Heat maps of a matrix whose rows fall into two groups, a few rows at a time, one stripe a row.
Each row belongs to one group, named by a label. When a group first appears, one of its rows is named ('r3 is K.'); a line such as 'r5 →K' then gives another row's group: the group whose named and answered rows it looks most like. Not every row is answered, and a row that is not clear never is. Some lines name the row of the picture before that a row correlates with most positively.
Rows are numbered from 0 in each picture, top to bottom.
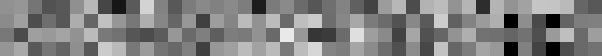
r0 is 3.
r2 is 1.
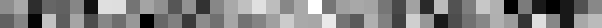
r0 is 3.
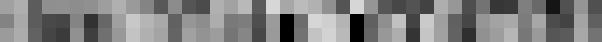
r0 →3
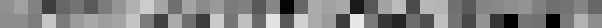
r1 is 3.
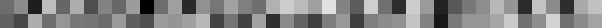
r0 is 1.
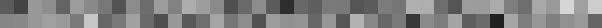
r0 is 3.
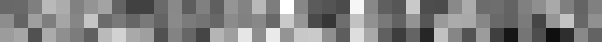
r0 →1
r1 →1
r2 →3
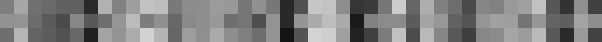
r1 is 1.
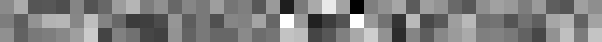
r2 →1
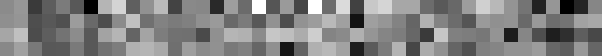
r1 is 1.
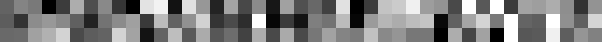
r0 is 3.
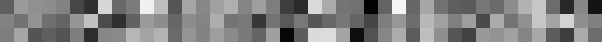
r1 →3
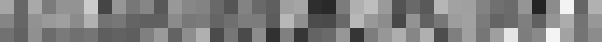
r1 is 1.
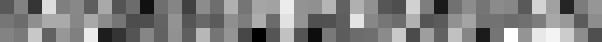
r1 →1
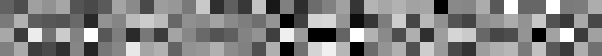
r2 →1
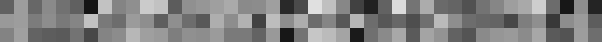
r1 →3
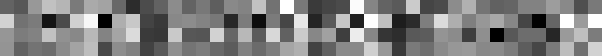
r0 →1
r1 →1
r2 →3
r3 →1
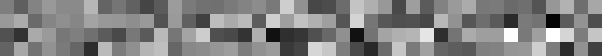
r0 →1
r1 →3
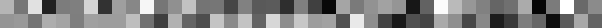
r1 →3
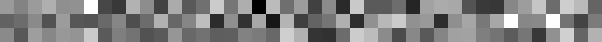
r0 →3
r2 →1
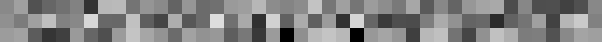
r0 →3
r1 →3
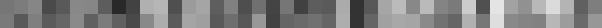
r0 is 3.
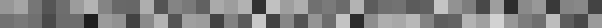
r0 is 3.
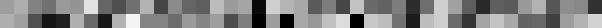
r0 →3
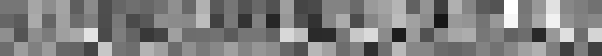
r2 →1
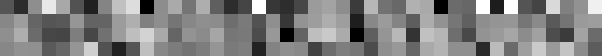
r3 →3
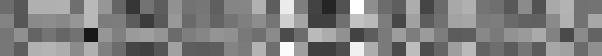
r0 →1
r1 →1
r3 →1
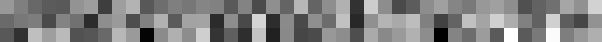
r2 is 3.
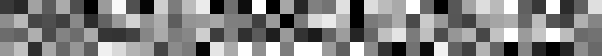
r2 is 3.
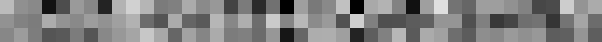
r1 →3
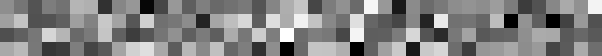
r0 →1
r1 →3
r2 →1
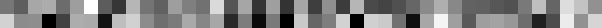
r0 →3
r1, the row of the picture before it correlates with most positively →3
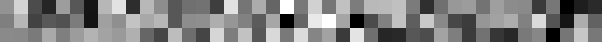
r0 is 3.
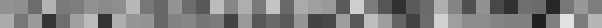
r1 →1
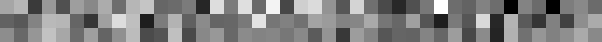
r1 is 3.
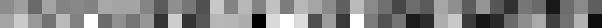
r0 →3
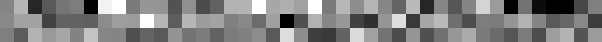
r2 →1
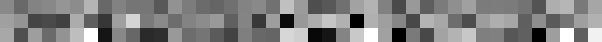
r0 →1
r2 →1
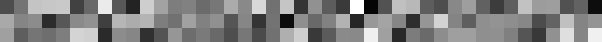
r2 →1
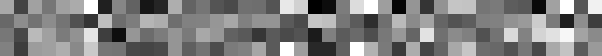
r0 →1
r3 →1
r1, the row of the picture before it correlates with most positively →0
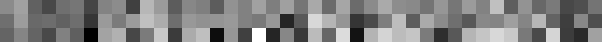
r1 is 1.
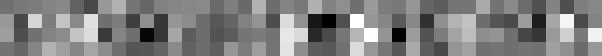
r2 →1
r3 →1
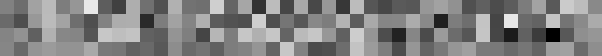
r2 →3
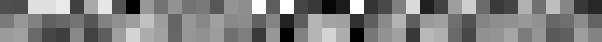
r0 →1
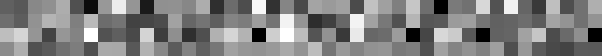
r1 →1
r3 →3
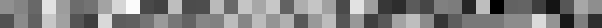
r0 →3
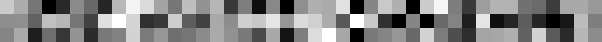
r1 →3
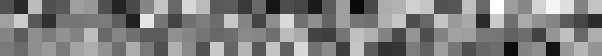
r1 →3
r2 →1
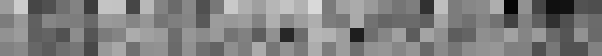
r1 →3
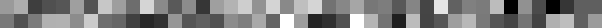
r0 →3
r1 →1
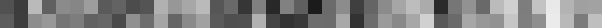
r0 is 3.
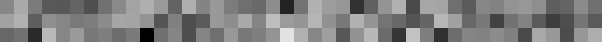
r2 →1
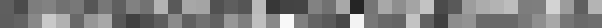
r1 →1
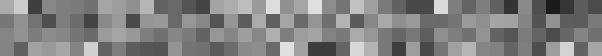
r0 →3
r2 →3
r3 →1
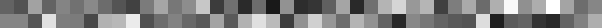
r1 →3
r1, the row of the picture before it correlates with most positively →2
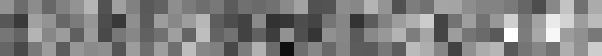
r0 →1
